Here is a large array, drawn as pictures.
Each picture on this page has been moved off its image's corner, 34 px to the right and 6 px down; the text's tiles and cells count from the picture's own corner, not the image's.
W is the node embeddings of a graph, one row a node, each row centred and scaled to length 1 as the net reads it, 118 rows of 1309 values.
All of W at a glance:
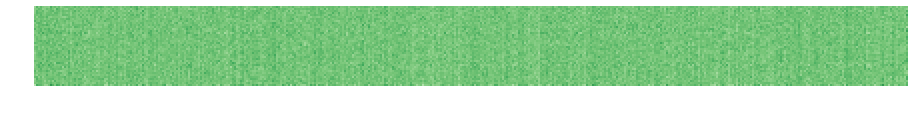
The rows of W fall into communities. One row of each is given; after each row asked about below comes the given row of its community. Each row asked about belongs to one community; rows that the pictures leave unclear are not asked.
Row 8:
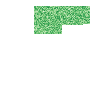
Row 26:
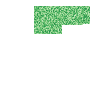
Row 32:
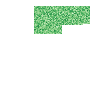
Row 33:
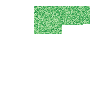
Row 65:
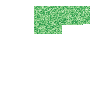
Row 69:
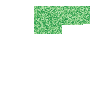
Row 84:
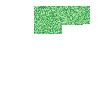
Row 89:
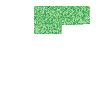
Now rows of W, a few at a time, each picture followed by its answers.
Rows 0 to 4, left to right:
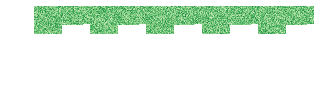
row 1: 33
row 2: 26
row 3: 26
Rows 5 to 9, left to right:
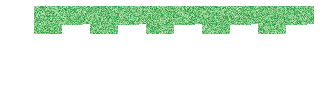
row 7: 33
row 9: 65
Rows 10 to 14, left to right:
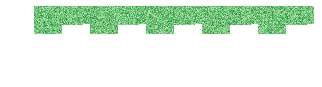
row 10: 26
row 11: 26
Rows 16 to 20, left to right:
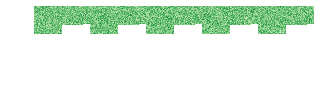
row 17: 69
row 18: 8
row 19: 89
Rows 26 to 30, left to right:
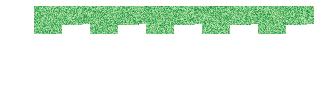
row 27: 69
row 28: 26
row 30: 89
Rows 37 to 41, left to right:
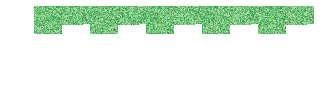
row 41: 8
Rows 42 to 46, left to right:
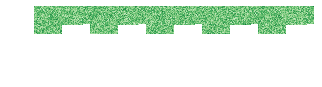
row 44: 84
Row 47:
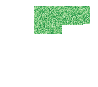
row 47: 69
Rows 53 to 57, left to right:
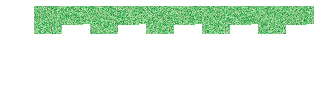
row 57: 32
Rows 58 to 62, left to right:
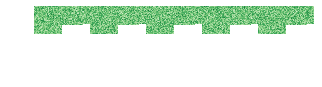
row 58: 32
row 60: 84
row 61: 33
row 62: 89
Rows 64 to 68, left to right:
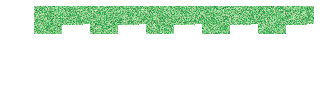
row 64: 84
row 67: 8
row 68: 26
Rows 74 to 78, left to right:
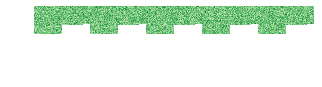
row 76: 65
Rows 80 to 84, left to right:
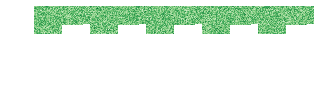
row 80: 8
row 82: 32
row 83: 65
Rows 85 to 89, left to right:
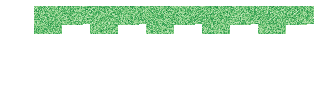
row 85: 84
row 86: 33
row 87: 33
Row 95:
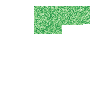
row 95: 84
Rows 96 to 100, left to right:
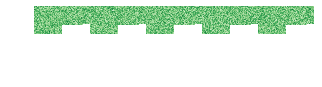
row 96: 26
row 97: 89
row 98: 84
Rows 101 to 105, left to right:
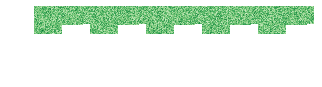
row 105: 65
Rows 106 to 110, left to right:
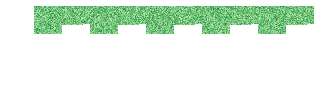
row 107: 33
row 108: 69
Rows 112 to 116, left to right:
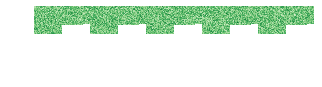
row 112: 69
